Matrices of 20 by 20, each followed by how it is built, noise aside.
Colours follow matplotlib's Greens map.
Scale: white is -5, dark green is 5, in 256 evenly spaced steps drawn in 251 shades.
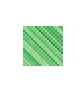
Toeplitz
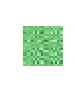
low rank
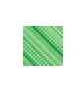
Toeplitz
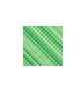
Toeplitz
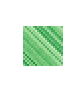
Toeplitz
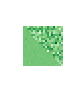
upper triangular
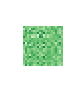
low rank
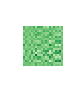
low rank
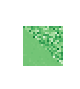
upper triangular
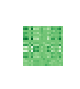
low rank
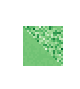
upper triangular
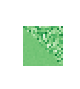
upper triangular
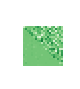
upper triangular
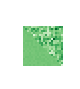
upper triangular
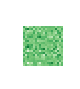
low rank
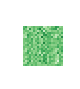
low rank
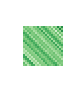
Toeplitz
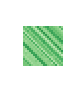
Toeplitz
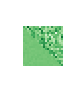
upper triangular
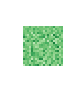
low rank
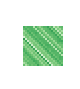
Toeplitz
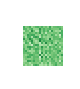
low rank
